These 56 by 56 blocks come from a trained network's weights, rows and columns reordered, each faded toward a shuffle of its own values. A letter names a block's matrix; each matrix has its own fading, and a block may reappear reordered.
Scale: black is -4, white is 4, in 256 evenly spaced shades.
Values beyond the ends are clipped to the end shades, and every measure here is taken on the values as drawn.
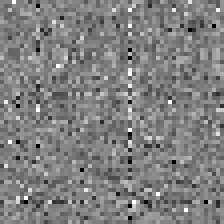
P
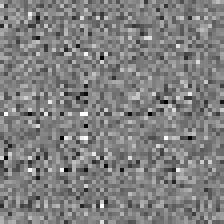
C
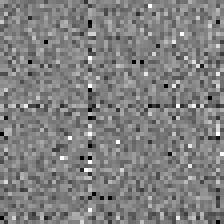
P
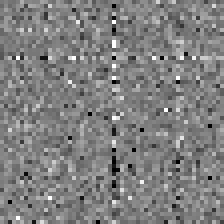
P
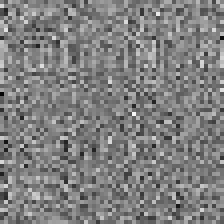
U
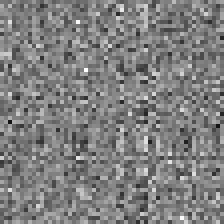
U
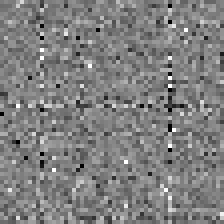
P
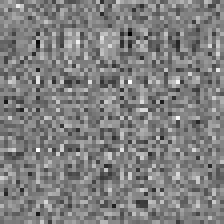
C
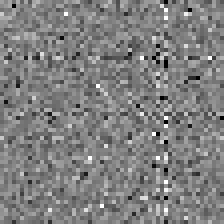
P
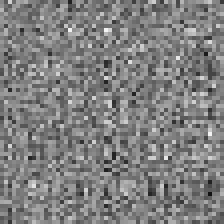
U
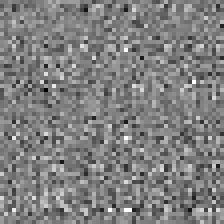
C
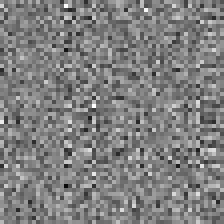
U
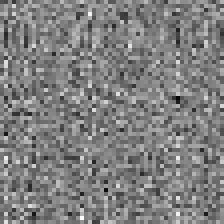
U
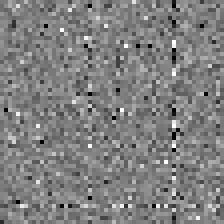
P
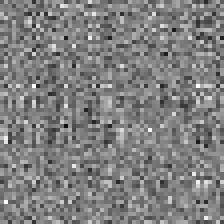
C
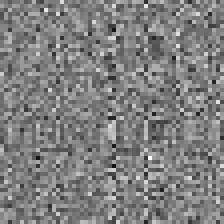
U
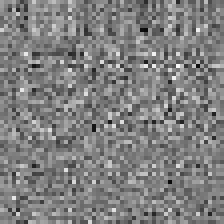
C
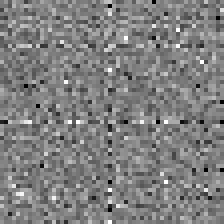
P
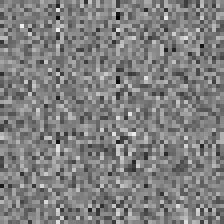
U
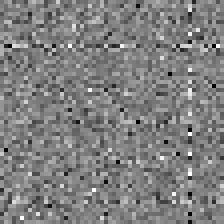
P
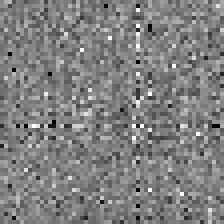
P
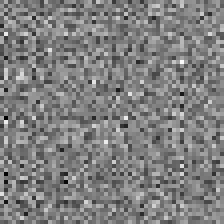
U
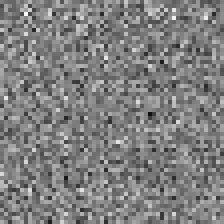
U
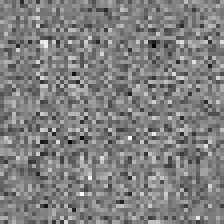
C
